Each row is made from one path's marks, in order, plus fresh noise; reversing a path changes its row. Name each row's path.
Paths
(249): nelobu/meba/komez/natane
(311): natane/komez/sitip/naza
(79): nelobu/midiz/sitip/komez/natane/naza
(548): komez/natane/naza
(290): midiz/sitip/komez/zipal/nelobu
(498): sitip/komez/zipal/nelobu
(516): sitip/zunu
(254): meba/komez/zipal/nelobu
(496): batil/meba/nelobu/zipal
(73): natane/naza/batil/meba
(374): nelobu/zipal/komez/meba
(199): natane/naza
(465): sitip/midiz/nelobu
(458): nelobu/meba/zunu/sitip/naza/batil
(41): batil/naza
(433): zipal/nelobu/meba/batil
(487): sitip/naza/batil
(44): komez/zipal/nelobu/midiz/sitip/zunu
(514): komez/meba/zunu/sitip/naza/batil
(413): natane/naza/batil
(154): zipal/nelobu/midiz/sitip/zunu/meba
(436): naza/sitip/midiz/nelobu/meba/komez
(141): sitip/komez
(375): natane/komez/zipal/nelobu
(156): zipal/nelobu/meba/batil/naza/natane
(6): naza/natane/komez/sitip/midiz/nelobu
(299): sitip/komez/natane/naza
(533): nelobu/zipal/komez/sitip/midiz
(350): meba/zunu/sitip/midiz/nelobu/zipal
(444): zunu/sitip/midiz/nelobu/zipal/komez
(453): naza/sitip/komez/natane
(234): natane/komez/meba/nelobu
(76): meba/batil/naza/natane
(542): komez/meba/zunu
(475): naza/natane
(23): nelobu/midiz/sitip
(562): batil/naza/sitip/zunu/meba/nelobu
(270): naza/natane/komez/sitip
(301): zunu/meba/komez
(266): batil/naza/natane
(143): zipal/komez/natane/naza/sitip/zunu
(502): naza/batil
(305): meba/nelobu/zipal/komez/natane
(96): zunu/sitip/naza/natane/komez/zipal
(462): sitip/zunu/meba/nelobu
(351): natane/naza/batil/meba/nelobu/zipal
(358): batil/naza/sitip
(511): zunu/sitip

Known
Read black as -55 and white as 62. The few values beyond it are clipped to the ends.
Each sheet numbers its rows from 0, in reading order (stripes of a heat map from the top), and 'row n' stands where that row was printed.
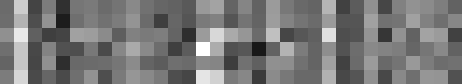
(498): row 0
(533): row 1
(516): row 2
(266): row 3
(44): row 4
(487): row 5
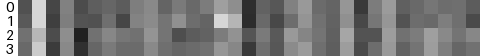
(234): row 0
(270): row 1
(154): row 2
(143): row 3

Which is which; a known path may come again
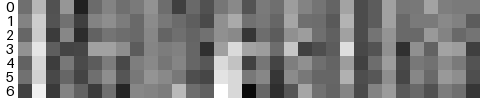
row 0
(533)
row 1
(444)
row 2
(143)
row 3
(516)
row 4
(453)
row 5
(487)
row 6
(475)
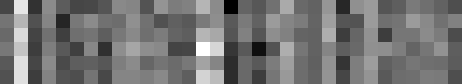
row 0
(548)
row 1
(154)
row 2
(299)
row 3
(502)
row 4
(234)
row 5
(270)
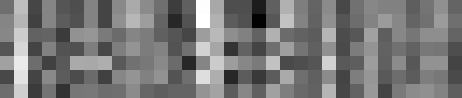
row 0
(266)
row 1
(41)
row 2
(462)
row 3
(73)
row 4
(511)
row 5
(413)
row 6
(498)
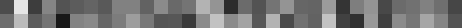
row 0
(311)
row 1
(465)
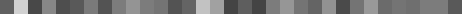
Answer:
(351)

